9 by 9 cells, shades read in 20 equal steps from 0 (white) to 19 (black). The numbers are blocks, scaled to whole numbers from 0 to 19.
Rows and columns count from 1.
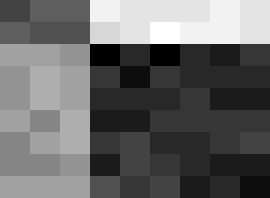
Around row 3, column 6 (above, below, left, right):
0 15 16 16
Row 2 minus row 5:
4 7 6 -13 -14 -16 -14 -16 -15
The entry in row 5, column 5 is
16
